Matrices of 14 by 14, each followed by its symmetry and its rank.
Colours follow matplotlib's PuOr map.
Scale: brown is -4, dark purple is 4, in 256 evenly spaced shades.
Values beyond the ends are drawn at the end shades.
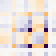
symmetric, rank two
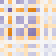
symmetric, rank two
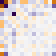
symmetric, rank three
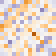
symmetric, full rank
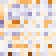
neither, rank three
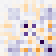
symmetric, rank three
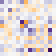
symmetric, rank three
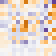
neither, rank three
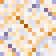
symmetric, full rank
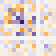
symmetric, rank three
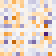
neither, rank three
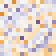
symmetric, full rank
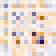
symmetric, rank two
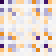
symmetric, rank two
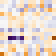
neither, rank three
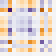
symmetric, rank two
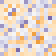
symmetric, full rank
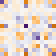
symmetric, rank three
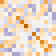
symmetric, full rank
